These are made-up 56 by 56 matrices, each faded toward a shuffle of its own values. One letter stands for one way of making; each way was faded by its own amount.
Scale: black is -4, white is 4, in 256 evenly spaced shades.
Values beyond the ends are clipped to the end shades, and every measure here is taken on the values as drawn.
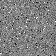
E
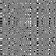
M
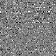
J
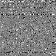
J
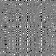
M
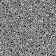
E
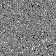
E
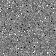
E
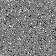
E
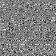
J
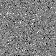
E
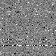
J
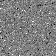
E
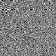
J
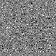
J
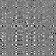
M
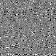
J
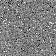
E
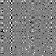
M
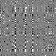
M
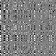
M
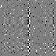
M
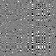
M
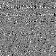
J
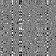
M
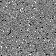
E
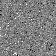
E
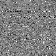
J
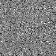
J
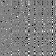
M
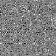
J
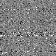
J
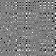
M
